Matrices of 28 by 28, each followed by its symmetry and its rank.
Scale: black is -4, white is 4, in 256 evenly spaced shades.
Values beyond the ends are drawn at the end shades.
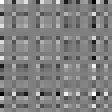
symmetric, rank one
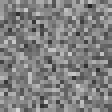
neither, full rank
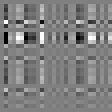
neither, rank one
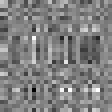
neither, rank three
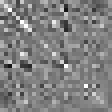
symmetric, rank five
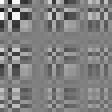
symmetric, rank one
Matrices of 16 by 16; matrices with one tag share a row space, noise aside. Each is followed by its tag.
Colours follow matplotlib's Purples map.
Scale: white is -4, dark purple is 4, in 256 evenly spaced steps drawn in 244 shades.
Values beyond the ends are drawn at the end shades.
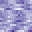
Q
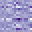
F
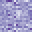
F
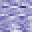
Q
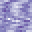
Q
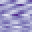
Q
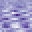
Q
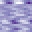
Q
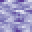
Q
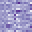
F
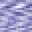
Q
